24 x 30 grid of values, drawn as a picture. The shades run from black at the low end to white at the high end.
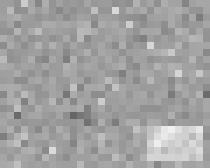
Ninth with the highest average: bottom right. Histogram: skewed, a long tail of high values. Odd patch: higher, in the bottom right. Mirror symmetry: none.
